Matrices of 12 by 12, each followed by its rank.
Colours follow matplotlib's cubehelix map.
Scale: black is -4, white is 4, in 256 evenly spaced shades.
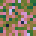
full rank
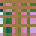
one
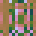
two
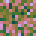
full rank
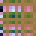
one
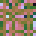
two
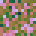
full rank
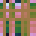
one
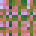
two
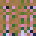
two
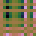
one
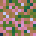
full rank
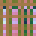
one
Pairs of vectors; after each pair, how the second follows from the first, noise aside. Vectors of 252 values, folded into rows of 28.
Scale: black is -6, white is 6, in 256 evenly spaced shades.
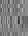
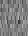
sign-scrambled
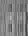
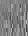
sign-scrambled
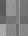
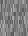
shuffled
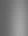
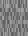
shuffled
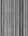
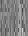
sign-scrambled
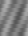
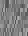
sign-scrambled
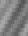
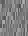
sign-scrambled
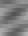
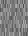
shuffled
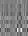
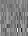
sign-scrambled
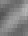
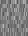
shuffled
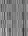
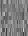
sign-scrambled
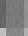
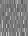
shuffled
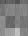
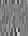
sign-scrambled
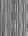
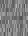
shuffled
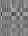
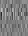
sign-scrambled
